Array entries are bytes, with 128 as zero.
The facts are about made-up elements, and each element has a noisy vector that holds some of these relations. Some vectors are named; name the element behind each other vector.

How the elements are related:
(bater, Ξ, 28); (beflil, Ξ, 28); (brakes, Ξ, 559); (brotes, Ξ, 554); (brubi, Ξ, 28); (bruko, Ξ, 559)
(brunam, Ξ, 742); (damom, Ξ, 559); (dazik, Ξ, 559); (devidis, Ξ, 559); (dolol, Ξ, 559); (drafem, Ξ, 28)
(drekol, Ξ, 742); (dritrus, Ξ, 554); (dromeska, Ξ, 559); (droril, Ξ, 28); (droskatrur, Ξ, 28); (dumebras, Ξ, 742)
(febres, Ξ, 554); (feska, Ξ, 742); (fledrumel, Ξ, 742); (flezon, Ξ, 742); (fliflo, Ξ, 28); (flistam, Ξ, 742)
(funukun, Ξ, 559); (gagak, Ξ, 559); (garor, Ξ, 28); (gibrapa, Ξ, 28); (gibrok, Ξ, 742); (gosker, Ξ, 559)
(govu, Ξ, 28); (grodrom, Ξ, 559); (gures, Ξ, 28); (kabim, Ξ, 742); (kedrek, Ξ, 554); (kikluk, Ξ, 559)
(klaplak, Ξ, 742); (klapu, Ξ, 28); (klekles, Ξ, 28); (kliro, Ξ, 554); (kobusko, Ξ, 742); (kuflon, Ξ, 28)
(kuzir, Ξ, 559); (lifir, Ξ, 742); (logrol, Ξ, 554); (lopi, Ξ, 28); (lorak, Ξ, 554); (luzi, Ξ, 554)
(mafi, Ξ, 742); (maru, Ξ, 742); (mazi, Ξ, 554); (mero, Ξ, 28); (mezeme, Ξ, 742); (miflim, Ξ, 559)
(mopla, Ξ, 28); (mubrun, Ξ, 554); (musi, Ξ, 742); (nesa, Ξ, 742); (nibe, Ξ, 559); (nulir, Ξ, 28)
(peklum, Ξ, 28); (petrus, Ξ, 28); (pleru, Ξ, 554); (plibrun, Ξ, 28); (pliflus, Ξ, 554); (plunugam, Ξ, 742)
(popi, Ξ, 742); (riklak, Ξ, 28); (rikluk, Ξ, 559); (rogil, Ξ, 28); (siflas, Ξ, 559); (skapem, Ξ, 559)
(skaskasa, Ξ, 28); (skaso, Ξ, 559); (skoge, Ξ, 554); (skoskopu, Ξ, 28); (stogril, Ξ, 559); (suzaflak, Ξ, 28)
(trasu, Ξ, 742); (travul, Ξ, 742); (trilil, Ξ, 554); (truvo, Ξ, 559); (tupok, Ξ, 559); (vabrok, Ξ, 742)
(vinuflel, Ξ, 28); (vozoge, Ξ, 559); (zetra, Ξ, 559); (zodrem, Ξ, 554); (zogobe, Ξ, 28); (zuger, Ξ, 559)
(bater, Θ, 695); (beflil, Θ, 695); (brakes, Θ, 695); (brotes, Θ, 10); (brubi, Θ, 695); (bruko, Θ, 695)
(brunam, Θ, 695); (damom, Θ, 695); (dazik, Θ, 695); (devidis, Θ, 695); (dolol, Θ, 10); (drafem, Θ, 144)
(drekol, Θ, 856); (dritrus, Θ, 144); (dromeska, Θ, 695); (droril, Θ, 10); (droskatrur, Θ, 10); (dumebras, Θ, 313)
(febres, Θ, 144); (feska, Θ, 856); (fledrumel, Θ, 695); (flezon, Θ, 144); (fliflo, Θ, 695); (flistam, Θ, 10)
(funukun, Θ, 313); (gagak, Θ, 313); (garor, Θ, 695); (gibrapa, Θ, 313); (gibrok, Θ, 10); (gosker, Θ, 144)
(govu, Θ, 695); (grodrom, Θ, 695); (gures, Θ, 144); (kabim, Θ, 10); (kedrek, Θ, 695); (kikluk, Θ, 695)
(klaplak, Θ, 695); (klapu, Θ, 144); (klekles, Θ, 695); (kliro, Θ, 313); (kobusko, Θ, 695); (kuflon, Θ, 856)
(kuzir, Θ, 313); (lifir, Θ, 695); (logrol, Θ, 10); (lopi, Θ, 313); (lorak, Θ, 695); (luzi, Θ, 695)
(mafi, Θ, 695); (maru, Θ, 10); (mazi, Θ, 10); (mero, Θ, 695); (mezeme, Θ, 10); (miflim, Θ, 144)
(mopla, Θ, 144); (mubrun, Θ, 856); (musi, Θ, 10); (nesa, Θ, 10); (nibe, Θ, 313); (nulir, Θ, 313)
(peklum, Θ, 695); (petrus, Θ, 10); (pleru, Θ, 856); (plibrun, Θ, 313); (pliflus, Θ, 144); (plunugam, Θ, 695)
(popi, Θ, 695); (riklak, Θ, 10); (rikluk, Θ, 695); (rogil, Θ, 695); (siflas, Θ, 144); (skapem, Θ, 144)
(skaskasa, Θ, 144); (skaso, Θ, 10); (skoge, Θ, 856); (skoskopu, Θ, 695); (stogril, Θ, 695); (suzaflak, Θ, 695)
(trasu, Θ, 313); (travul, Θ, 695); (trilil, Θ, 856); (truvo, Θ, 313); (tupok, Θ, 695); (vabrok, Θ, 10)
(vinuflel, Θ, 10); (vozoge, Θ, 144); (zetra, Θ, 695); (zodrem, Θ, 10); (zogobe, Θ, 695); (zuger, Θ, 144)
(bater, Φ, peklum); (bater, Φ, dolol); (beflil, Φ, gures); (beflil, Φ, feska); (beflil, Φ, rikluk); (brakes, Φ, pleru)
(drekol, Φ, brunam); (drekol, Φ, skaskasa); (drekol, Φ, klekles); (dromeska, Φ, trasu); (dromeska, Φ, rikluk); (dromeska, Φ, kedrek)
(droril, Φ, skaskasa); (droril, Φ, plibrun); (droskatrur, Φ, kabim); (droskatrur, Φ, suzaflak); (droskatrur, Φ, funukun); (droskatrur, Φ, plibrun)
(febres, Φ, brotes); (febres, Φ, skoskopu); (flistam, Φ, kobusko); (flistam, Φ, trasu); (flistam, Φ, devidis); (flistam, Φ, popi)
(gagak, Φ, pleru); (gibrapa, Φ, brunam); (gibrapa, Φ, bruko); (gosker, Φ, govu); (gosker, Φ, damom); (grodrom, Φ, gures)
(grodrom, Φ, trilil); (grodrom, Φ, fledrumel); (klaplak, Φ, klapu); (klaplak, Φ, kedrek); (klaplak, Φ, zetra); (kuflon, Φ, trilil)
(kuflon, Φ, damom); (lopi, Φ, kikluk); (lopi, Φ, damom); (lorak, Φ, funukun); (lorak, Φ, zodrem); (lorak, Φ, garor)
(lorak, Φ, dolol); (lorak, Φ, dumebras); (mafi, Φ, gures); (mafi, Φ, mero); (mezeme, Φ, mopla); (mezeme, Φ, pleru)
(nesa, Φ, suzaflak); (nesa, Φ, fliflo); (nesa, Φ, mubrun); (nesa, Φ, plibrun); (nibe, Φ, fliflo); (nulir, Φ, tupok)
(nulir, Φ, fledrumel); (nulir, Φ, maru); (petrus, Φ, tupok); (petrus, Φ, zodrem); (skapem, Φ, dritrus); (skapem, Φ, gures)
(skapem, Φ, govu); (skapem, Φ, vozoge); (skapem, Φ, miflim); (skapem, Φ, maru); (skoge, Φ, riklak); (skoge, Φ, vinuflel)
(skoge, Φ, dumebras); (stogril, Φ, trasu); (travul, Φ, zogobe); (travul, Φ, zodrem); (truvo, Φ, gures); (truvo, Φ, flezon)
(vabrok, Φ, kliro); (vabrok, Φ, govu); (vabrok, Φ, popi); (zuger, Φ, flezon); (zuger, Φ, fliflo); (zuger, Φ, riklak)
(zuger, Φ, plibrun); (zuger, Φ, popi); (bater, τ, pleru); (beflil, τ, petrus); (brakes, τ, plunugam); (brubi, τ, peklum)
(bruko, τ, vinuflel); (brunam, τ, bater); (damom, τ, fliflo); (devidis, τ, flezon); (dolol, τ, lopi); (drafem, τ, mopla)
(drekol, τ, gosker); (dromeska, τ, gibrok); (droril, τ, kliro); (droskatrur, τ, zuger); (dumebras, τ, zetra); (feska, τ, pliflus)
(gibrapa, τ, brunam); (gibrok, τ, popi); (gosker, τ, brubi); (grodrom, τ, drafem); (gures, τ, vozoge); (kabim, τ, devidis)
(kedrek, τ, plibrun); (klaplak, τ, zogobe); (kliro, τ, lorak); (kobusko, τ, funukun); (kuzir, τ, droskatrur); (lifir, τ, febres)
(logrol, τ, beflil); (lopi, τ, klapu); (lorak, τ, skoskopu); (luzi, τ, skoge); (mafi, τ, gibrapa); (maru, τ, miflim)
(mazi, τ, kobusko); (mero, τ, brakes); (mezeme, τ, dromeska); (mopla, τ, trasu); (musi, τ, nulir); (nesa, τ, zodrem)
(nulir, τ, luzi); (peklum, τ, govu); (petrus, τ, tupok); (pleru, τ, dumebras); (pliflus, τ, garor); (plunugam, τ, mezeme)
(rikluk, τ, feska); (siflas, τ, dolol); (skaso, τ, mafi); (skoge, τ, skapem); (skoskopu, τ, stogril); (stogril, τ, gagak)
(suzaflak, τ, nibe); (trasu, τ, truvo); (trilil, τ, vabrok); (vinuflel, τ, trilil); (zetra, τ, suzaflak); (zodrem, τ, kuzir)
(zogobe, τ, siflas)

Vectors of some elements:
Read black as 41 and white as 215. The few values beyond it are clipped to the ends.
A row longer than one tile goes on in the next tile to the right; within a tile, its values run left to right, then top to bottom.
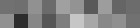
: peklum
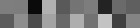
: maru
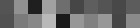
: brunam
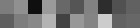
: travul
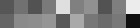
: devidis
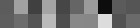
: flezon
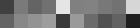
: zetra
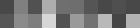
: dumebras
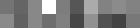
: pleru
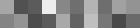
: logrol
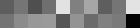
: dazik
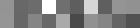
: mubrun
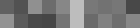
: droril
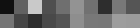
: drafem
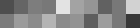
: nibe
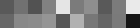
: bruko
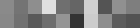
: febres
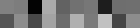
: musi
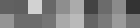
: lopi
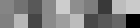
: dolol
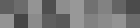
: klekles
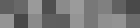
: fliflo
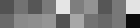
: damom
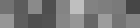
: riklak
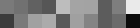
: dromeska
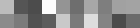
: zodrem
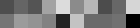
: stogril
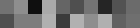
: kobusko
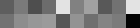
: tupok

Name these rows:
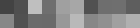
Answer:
nulir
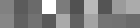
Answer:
skoge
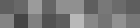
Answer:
beflil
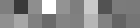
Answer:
kliro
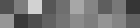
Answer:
klapu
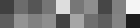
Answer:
grodrom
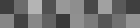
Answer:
bater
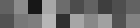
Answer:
mafi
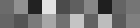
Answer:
drekol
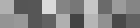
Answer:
brotes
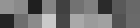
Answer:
plunugam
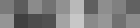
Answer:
droskatrur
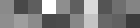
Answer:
lorak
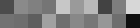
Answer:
zuger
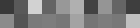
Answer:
gibrapa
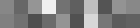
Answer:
pliflus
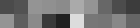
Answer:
skoskopu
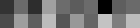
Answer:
trasu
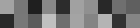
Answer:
mezeme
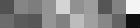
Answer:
gosker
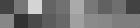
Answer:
gures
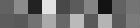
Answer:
feska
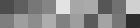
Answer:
gagak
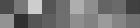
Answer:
skaskasa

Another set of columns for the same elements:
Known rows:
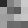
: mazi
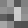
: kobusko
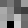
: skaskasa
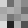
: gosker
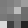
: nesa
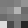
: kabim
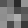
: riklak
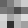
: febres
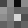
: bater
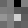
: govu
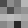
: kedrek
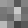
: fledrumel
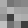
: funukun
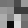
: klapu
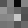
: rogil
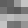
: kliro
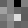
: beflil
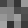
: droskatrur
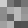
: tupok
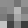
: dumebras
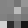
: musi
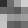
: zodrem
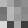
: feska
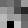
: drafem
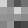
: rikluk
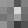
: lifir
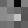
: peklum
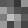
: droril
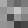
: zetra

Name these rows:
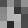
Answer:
kuflon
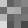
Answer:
truvo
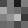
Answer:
mero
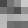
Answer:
brotes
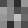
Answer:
gibrapa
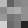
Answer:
dolol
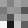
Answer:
flezon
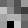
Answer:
gures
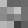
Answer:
stogril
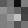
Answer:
skoskopu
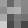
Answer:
kuzir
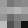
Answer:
skaso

